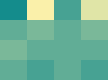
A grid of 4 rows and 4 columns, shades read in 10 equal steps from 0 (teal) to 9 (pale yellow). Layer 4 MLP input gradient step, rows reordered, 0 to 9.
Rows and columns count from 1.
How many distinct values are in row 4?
2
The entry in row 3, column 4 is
3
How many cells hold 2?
3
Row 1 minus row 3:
-4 6 -1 5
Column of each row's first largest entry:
2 2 1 1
